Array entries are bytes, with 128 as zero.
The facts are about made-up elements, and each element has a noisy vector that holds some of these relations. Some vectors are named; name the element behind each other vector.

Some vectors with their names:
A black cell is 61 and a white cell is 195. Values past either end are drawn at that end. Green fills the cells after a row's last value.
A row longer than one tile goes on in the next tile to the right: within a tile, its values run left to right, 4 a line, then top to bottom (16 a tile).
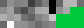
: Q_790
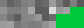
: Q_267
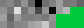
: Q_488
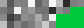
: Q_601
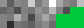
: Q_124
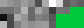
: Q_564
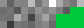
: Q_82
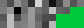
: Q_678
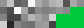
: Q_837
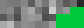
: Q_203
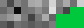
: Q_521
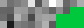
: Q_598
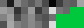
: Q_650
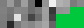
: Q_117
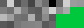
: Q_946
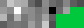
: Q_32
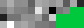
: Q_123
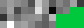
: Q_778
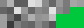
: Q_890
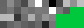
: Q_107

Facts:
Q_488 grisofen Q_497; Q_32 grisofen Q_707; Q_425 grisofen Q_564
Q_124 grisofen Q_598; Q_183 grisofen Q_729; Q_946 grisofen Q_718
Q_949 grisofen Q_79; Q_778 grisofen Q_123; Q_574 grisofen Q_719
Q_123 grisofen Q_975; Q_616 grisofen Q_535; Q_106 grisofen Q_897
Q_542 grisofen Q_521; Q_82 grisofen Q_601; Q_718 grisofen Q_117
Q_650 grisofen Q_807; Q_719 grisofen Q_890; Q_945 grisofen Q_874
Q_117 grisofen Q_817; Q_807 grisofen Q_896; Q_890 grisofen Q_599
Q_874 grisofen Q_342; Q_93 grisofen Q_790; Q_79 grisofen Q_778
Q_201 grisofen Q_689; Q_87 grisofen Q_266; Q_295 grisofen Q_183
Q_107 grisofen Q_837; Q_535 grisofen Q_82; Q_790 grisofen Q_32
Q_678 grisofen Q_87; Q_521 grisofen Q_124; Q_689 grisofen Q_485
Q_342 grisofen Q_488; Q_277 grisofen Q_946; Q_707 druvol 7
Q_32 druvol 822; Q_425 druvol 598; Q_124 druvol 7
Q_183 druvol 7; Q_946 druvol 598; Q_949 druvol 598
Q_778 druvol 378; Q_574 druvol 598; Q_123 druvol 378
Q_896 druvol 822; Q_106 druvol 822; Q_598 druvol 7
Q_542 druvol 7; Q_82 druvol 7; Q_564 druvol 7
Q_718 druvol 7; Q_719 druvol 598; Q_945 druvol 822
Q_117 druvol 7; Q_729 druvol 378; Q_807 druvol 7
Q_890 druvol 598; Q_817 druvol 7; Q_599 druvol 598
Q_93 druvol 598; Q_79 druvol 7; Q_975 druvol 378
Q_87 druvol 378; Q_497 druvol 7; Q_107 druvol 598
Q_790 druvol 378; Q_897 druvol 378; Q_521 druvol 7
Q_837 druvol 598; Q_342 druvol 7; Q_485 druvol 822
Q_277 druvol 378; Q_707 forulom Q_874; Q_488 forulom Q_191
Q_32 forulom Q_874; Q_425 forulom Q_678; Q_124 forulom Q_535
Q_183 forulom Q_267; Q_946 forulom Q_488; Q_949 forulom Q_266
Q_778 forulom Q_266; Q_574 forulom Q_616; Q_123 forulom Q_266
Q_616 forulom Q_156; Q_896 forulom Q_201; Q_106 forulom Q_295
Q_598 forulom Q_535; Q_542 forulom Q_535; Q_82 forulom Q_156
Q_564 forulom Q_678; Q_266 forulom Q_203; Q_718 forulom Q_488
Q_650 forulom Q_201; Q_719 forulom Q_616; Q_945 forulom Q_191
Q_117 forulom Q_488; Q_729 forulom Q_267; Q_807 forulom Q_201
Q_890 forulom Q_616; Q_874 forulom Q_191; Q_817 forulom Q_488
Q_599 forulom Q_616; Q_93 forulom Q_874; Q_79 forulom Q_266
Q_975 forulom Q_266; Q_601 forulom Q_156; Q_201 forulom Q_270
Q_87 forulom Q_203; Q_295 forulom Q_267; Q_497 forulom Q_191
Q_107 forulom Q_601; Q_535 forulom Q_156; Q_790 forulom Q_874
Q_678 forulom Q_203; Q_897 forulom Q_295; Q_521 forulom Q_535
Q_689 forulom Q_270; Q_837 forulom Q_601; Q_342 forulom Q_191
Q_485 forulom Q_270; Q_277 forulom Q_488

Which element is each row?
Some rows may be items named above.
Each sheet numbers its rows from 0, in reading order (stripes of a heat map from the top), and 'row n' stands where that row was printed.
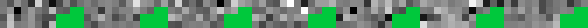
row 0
Q_678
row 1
Q_183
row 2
Q_946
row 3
Q_719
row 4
Q_79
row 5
Q_266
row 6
Q_689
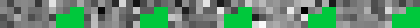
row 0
Q_807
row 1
Q_678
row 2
Q_616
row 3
Q_975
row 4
Q_270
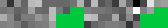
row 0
Q_535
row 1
Q_93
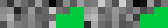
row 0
Q_295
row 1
Q_106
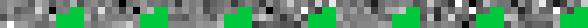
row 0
Q_87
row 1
Q_488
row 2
Q_689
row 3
Q_542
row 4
Q_191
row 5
Q_949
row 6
Q_616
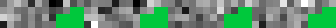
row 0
Q_945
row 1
Q_277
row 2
Q_521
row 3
Q_598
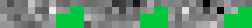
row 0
Q_156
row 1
Q_874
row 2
Q_488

